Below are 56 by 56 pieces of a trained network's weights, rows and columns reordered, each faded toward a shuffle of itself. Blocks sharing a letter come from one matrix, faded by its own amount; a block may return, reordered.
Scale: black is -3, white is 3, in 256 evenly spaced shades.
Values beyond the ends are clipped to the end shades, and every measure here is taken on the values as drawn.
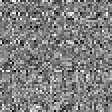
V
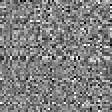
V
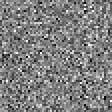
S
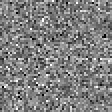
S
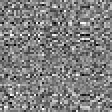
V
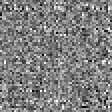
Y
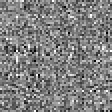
Y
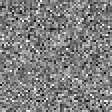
S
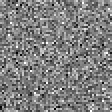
S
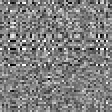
V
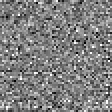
S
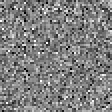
S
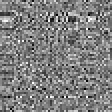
V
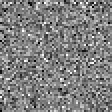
S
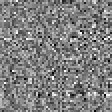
Y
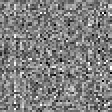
Y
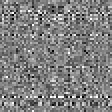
V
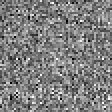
Y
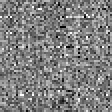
Y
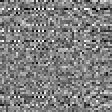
V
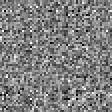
Y
